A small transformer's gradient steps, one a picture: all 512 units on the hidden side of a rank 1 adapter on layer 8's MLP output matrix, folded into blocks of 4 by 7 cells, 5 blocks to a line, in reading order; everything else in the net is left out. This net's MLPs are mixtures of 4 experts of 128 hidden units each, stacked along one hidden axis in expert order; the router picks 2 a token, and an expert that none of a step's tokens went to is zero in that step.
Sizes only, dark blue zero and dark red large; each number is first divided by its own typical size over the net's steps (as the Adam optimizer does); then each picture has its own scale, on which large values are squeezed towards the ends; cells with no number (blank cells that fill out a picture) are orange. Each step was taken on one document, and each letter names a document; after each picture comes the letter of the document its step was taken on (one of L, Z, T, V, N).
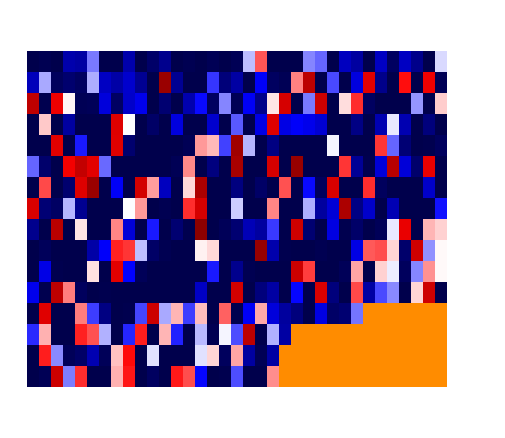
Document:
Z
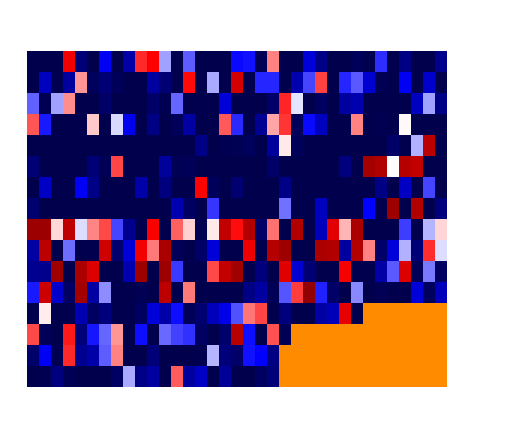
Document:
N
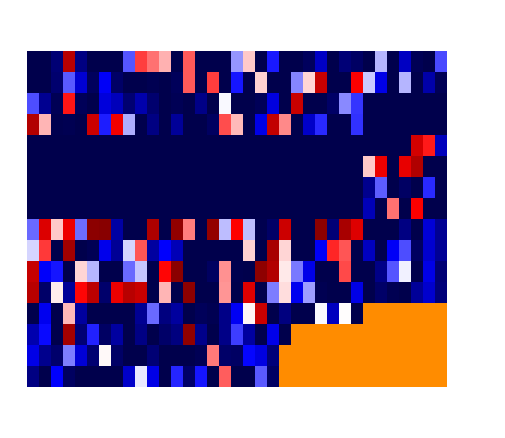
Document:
N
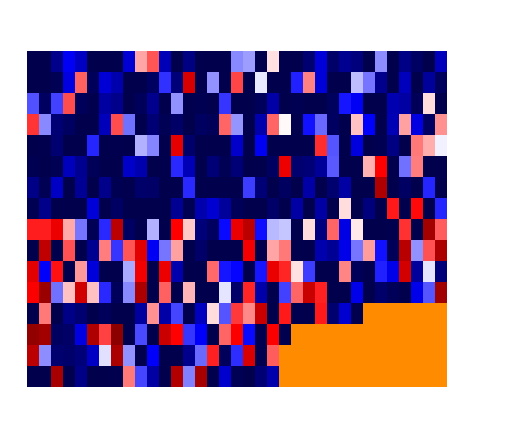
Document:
N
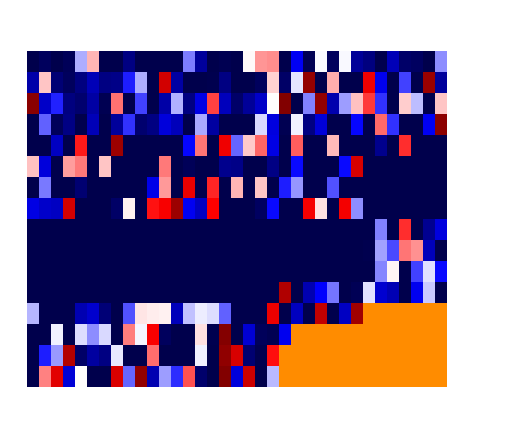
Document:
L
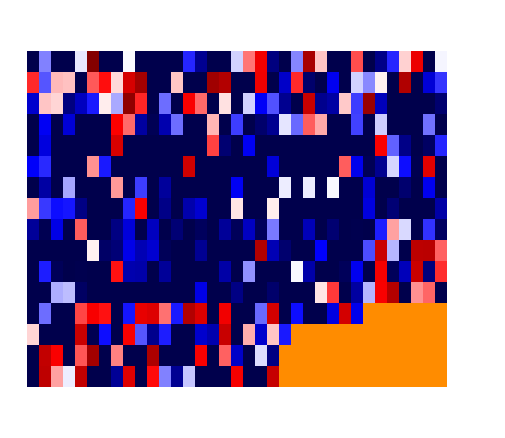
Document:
Z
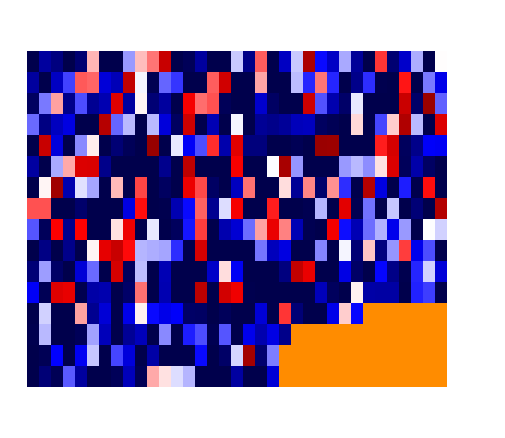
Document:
Z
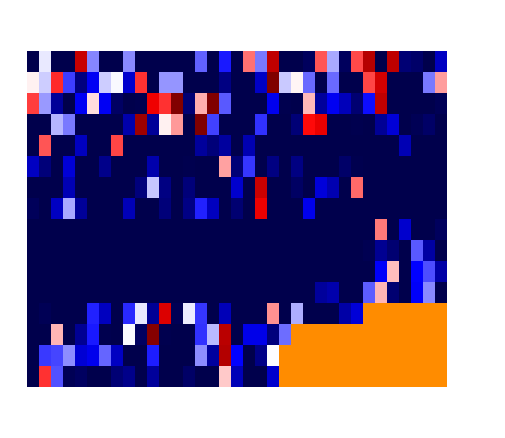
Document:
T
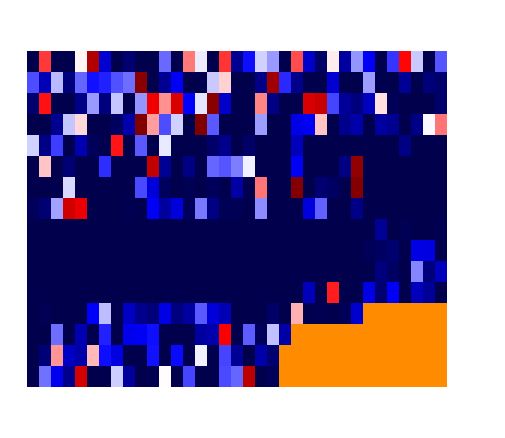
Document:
T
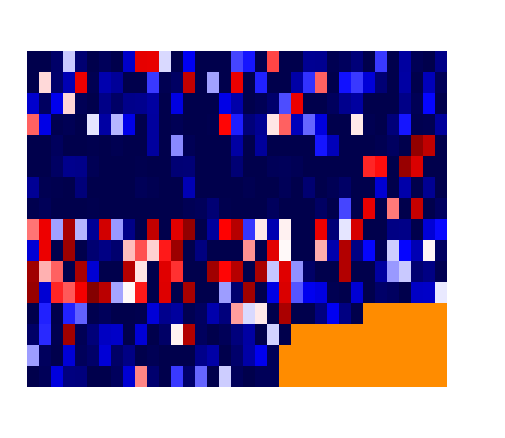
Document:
N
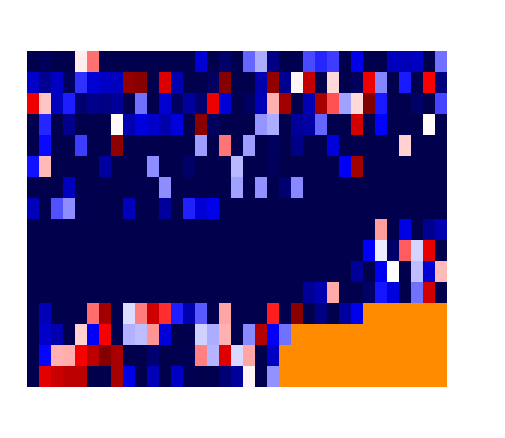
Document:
L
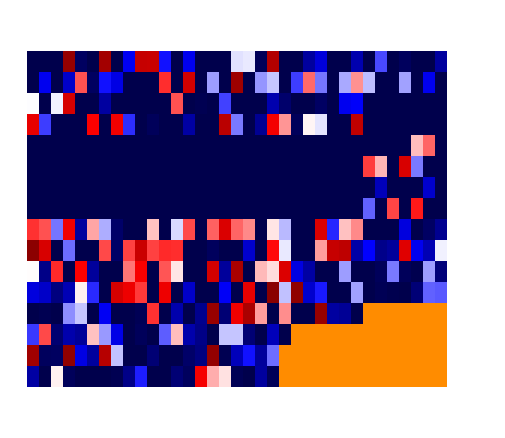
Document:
N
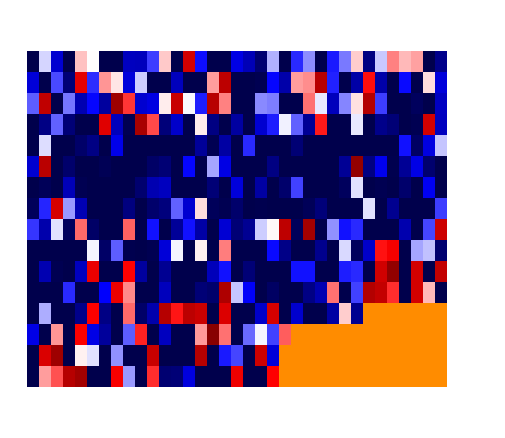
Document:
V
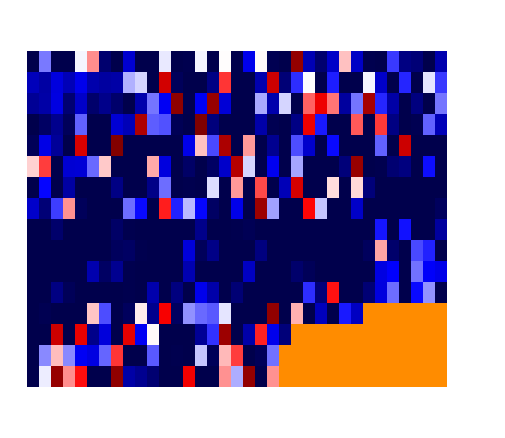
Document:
L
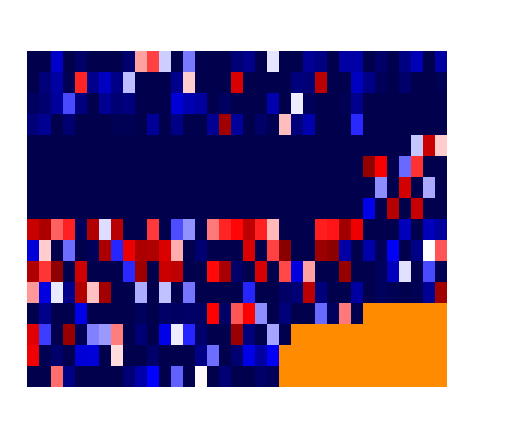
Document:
N
